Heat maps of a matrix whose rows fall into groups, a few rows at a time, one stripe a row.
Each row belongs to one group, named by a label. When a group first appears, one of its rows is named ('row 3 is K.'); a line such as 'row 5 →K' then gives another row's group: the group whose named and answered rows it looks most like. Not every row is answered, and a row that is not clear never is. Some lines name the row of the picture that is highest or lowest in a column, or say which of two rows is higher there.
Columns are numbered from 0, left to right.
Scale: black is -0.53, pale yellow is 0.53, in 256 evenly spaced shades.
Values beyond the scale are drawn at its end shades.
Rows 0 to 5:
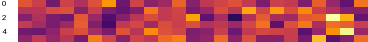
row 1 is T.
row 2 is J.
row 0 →T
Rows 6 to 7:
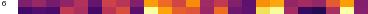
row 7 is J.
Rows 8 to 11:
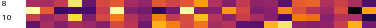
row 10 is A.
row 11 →J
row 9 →T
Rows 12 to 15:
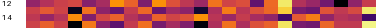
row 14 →A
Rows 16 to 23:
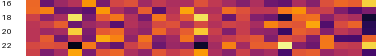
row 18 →A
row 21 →T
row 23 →A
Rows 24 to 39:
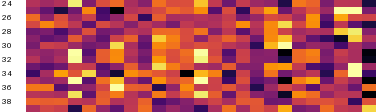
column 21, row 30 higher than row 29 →Yes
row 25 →J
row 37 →A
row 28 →J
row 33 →J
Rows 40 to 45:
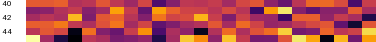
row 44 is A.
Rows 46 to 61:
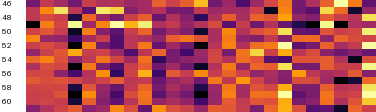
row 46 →J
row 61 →J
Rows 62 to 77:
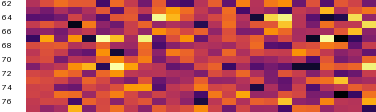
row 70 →T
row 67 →T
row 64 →J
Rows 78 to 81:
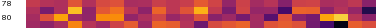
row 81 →J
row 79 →A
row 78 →A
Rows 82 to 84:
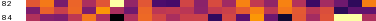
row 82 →T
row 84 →J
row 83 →T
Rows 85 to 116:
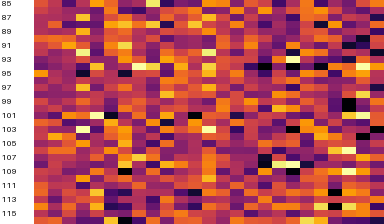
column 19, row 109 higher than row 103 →No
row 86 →T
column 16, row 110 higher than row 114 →No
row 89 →A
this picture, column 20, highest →114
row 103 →A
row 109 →J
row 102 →T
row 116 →T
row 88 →T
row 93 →J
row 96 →J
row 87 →A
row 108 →J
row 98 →J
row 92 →A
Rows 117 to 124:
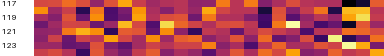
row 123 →J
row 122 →T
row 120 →J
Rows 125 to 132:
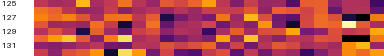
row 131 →J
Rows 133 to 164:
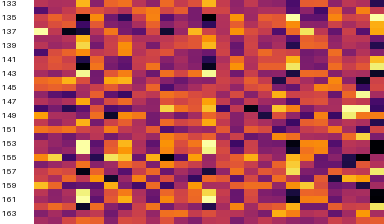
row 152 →J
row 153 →A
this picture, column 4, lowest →155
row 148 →J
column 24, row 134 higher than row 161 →Yes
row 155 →T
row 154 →A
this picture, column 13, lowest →148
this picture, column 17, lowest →144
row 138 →A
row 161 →A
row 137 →T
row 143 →A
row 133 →A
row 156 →J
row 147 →A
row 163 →J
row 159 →T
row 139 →A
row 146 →J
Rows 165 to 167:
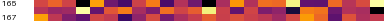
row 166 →A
